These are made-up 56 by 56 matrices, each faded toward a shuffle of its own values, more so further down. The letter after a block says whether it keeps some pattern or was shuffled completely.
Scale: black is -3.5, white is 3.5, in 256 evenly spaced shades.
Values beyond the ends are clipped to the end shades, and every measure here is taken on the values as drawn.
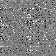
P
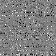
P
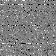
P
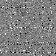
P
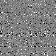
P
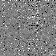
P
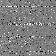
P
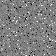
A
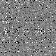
P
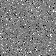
A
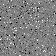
A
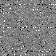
P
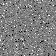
A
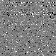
P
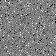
A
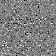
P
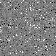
P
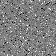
A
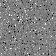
A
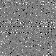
P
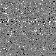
P
